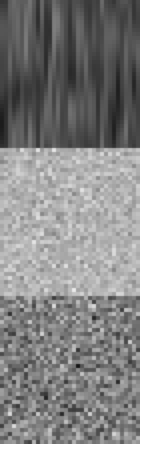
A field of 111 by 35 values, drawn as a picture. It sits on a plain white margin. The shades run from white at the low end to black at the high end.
The table splits into 3 rows of 1 panel. Panel 1,1: high, streaked downward. Panel 2,1: low, fine-grained. Panel 3,1: middling, fine-grained, strong in contrast.
